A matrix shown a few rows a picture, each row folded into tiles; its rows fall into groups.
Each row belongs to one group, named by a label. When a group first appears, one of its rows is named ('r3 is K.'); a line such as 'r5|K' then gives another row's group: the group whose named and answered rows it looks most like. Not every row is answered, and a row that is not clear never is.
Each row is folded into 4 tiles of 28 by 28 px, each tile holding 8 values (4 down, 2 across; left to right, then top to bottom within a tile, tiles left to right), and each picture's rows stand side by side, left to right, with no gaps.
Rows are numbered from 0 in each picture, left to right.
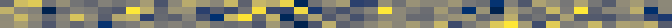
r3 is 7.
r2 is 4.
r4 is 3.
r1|4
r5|4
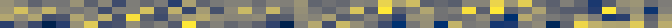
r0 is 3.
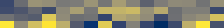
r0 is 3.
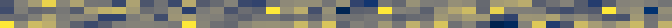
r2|7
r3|7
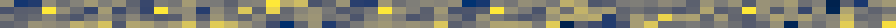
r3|7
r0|7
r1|7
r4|7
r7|3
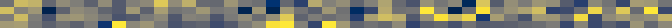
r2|3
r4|4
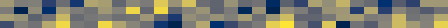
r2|3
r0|3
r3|3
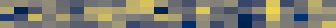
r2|7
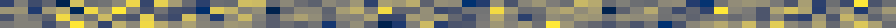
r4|7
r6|7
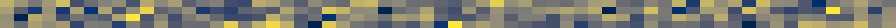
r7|7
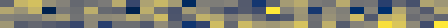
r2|7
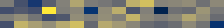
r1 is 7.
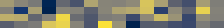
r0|3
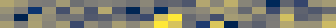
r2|3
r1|3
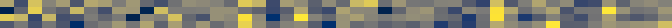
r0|4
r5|7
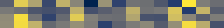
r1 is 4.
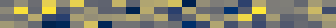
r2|4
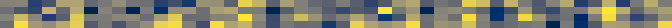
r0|7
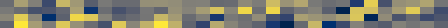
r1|3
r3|4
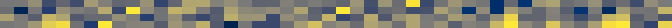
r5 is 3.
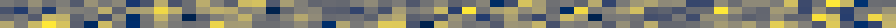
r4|4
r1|7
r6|7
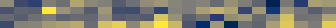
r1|3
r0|7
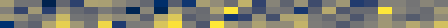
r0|3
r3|7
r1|3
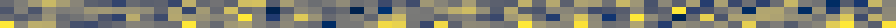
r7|3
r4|4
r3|3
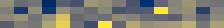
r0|3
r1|7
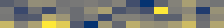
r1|7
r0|3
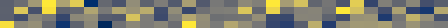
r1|4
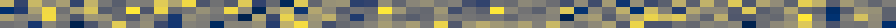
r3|7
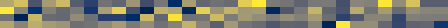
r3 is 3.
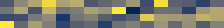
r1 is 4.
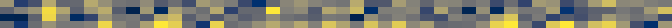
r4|3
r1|3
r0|7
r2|7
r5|3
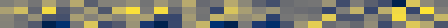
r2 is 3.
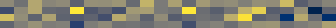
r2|4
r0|4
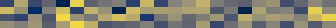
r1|4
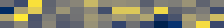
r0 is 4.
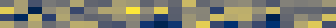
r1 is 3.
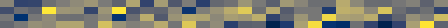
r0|7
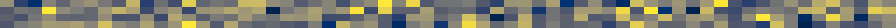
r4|7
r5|4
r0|7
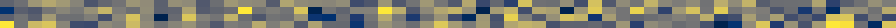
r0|3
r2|4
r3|7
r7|3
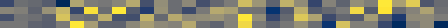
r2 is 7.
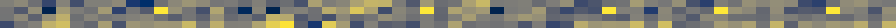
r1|7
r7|7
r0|3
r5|7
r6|7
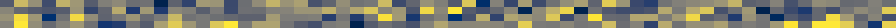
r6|4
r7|3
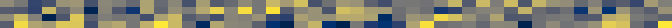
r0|7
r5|3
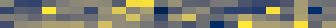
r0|7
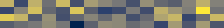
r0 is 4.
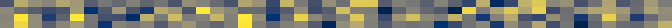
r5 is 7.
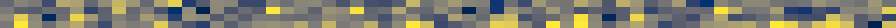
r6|7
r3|4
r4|3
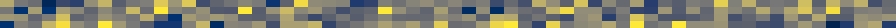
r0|3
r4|3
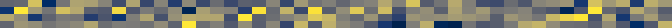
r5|4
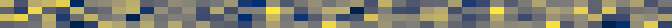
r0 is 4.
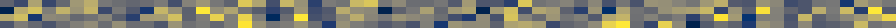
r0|4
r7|4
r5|3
